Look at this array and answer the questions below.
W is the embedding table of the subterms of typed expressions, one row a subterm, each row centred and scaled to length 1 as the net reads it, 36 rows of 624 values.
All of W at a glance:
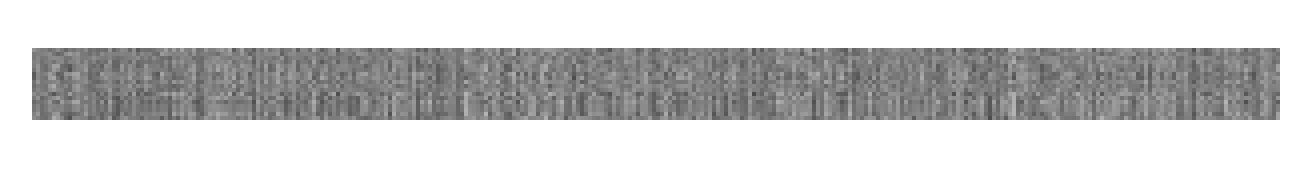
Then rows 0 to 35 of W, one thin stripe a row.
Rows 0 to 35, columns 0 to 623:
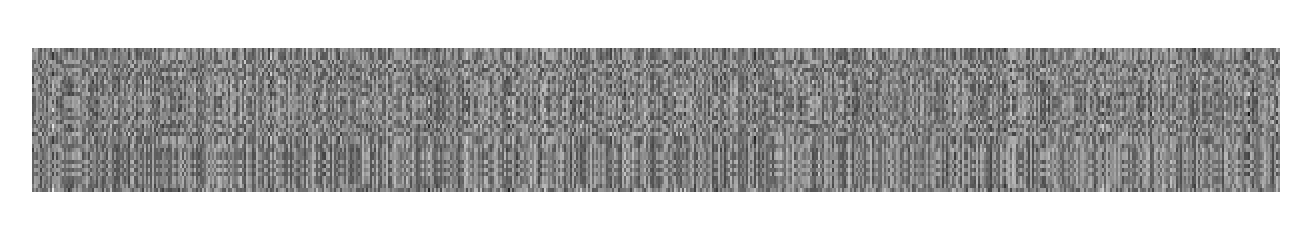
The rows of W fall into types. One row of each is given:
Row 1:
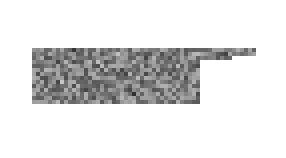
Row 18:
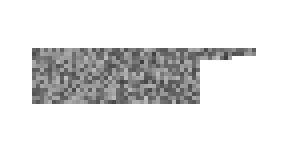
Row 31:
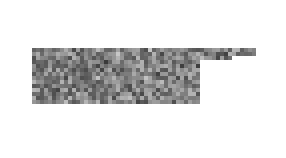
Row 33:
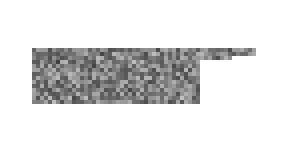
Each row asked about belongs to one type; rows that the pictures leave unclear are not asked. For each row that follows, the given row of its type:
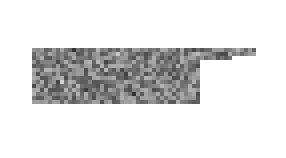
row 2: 1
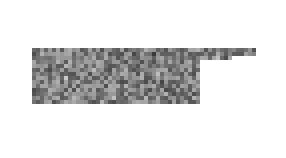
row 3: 18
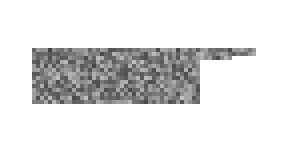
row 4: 33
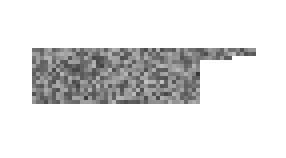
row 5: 31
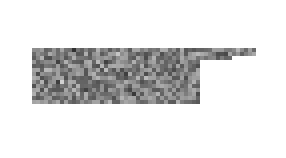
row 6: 1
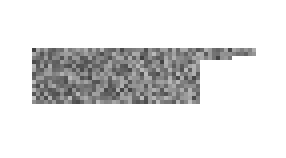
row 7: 33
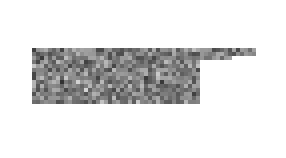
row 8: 33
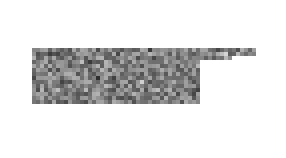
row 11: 33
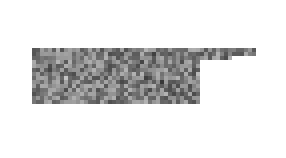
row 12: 18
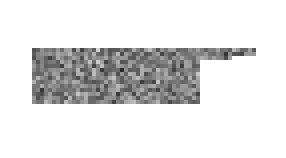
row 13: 18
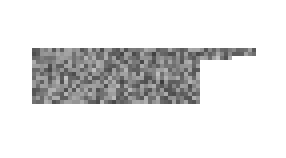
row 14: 18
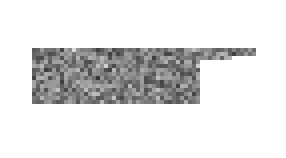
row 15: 18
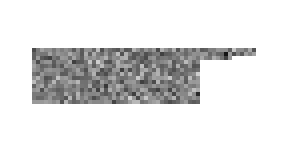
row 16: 1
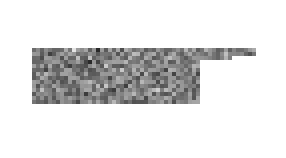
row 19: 31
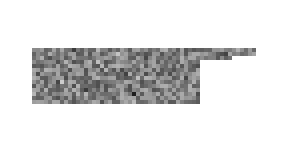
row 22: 1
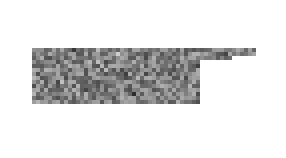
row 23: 1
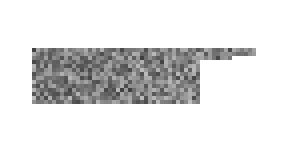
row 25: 33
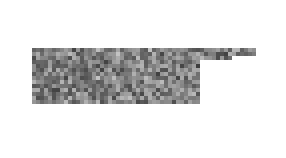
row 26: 31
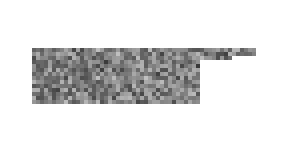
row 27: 31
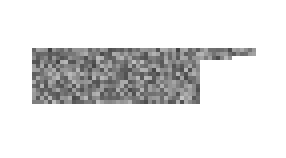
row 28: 33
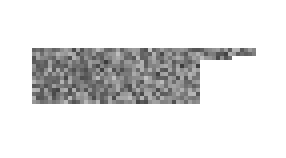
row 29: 31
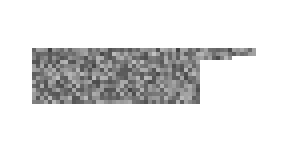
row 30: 33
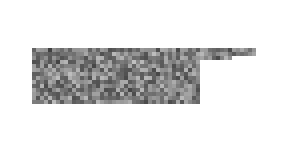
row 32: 33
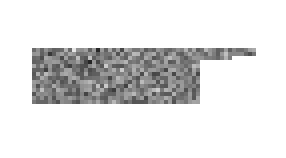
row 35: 31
